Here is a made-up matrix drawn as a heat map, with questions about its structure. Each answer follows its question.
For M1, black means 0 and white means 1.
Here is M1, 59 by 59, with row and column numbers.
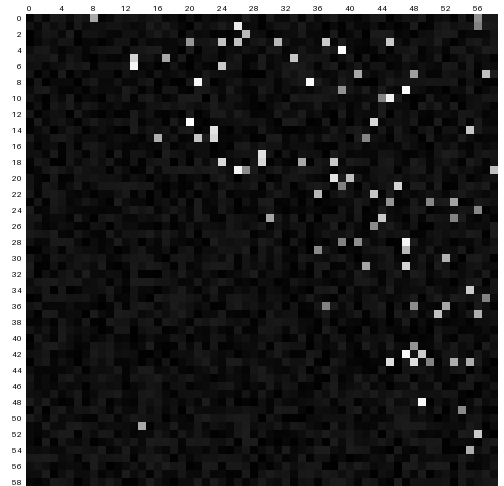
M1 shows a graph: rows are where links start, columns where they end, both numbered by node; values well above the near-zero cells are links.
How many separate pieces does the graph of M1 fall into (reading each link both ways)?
4
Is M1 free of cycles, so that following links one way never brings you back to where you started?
yes
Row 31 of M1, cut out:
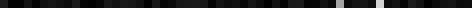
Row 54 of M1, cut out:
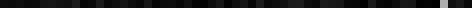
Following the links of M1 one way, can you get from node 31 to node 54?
yes
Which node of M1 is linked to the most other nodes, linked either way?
node 43
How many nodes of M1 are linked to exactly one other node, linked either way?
7
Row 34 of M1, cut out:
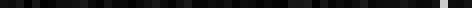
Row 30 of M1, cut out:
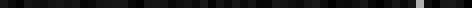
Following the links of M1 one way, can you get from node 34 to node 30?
no
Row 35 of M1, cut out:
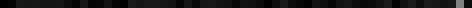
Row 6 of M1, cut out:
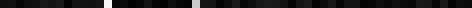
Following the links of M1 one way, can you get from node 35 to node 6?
no
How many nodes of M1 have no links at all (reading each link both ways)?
3
